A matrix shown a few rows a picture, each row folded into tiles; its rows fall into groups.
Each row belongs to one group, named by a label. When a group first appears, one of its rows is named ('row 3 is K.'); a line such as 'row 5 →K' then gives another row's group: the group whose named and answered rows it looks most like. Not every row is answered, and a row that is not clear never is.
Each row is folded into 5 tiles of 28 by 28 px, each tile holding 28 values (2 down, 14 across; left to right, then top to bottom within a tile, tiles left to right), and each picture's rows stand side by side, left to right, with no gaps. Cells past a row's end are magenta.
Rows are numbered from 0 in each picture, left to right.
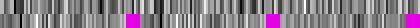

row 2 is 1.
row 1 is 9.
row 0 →9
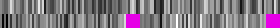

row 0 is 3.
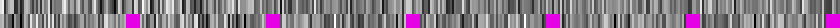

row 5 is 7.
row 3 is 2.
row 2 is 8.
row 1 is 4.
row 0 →9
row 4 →7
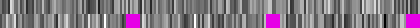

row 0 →2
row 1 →8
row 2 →4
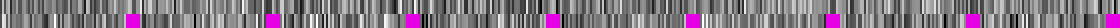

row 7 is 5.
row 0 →8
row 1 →7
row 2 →9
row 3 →3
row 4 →3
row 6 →4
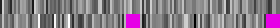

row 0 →8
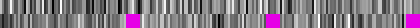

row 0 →3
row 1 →1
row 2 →8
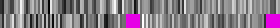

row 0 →5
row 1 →1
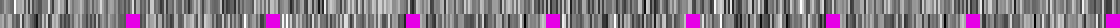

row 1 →2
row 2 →1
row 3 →4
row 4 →8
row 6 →4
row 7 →7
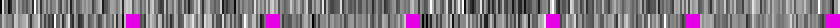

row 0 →8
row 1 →2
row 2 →3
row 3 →3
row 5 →1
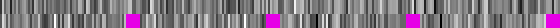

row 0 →8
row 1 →2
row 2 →5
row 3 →9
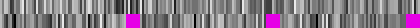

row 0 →4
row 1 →7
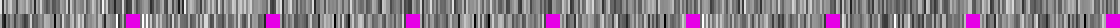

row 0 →7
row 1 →1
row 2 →7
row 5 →1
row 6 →8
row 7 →4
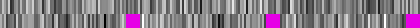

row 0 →4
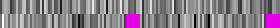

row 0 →1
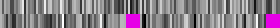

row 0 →4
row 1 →7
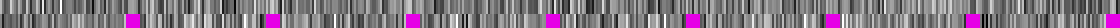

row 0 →3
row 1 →2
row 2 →8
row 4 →2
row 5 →2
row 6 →1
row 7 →3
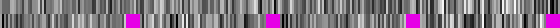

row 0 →3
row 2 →3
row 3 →4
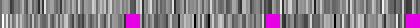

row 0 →1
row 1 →7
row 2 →7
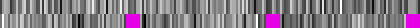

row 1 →7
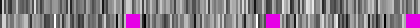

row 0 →8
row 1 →7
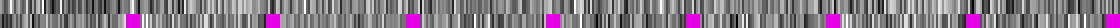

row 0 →3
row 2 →1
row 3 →8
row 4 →5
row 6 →1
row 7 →2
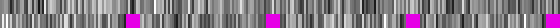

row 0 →1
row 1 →5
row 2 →2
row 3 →2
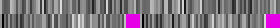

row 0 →3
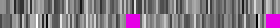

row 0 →9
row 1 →8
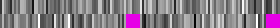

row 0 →8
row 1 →7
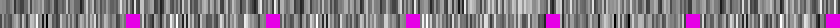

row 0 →9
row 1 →9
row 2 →9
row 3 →1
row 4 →7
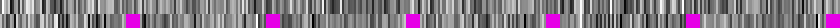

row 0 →4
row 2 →3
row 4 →5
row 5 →8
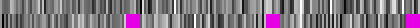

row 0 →3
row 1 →8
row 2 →5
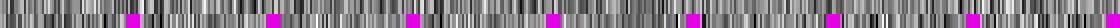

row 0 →4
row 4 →8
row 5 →7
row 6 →5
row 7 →4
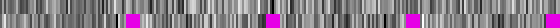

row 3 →1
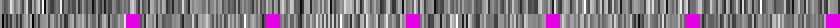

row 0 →3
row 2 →9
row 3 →9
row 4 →1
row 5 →3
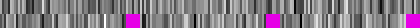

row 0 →2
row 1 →7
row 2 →9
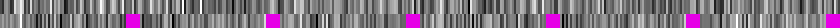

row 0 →5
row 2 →5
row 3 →5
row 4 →3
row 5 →9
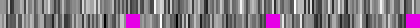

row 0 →4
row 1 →5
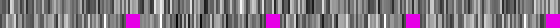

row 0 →2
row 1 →5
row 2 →2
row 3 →2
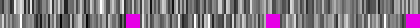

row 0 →5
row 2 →2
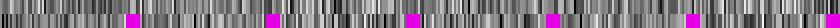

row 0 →3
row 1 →7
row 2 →4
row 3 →5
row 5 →4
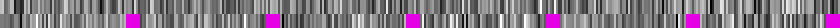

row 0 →9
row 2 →3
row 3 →9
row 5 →4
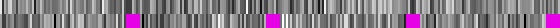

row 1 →3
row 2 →1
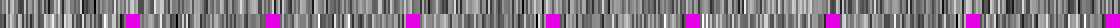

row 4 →2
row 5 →1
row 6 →8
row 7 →2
